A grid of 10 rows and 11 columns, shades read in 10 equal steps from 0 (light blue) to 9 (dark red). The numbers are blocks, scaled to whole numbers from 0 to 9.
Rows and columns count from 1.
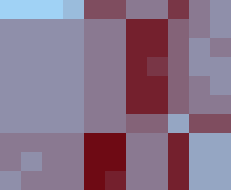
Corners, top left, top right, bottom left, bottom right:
0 3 3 2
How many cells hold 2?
7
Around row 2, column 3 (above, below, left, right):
0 3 3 3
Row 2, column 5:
4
